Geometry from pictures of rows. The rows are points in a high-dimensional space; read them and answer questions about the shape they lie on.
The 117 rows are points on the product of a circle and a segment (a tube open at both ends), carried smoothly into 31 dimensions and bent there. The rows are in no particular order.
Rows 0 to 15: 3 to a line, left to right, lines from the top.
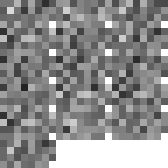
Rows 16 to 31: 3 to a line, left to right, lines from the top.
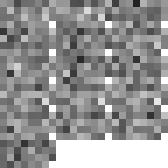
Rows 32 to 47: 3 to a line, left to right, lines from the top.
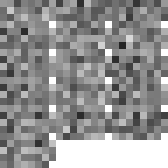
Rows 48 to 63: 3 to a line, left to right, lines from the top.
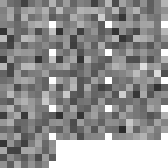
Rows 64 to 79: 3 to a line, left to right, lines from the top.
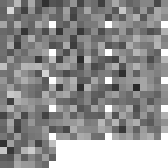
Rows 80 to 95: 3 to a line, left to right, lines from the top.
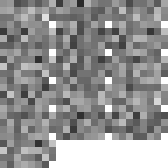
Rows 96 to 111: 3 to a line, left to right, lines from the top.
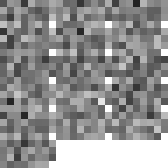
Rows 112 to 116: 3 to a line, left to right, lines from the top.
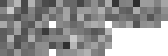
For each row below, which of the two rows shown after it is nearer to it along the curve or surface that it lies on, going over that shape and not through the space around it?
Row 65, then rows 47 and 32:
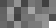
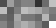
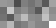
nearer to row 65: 32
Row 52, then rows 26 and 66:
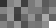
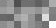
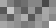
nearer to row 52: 66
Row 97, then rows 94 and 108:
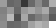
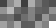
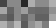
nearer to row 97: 94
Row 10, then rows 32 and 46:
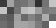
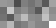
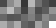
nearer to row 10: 32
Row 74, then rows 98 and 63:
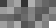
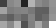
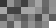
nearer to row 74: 98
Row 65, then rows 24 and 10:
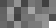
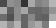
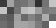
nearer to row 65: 24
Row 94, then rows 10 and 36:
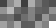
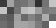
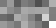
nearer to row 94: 10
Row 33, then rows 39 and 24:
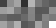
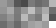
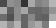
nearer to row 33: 24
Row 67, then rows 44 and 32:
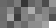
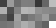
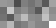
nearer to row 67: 32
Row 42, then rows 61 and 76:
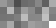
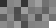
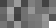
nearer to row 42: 76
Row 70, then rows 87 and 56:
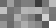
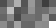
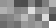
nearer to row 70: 56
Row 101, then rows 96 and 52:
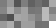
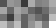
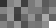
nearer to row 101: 96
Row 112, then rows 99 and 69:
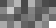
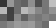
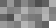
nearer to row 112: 99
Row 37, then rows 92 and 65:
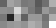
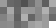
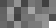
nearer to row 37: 92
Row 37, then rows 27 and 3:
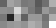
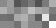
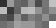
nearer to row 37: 3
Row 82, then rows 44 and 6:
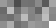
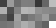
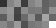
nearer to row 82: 44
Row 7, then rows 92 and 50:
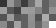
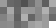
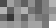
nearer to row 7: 50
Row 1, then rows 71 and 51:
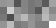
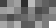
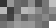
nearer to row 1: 51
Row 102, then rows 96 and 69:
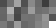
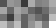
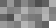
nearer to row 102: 96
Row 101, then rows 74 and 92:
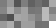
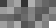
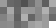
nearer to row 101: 92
